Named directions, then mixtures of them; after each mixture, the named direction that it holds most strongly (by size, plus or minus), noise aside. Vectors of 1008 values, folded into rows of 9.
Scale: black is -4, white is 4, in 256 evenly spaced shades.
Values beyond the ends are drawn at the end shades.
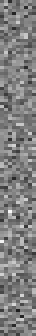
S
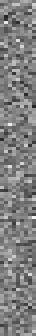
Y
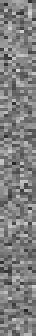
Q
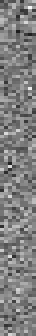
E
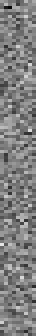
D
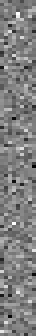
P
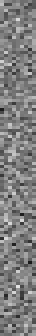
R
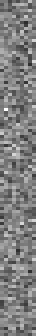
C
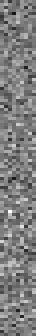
S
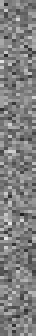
R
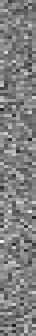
R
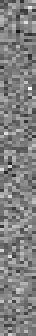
E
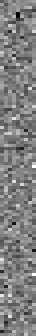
P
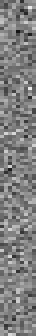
E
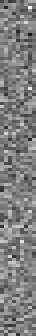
E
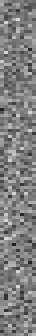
R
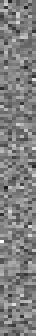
S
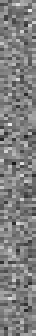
Y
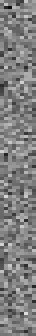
D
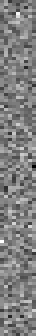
S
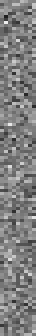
Y
